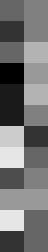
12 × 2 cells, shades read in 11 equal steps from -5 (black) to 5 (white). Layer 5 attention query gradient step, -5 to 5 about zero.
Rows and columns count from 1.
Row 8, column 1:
4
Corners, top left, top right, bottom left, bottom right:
-1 0 -3 -1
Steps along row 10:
same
